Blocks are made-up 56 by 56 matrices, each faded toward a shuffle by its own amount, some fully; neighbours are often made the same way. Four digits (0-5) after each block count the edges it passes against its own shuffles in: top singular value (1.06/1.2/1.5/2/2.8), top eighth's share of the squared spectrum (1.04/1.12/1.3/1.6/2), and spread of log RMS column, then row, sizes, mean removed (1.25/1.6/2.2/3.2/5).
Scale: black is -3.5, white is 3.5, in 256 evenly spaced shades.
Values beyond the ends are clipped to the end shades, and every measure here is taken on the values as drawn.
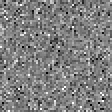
2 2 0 0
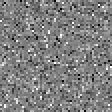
2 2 0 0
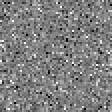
2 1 0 0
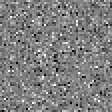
3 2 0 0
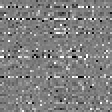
4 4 0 3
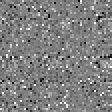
3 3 1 1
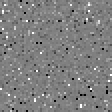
1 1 0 0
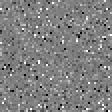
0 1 0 0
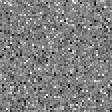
0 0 0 0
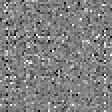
3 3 2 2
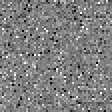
1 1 0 0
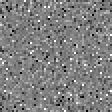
0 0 0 0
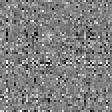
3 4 2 2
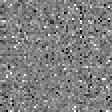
3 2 0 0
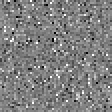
1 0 0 0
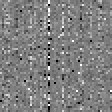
3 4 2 0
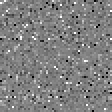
1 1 0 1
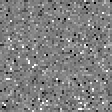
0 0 0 0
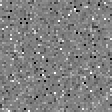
0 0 0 0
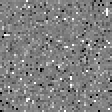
0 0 0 0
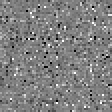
2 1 1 1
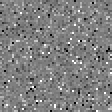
0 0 0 0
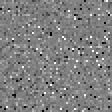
0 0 0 1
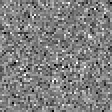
0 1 0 1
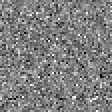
0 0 0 1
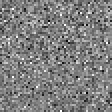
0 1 0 2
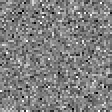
1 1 0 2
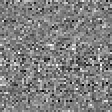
1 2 0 3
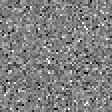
3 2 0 1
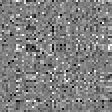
4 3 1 2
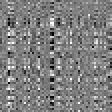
5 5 4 3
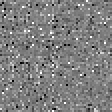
2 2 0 0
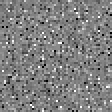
2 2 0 0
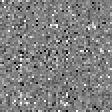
3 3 1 1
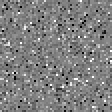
1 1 0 0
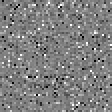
3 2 0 1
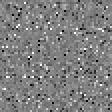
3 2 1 0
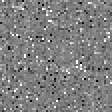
2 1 0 0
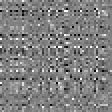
5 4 3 3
